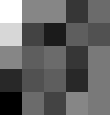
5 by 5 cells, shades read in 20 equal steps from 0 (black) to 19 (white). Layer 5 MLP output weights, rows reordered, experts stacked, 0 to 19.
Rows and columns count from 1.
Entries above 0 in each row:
5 5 5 5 4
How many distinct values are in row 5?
5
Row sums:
51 36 38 28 32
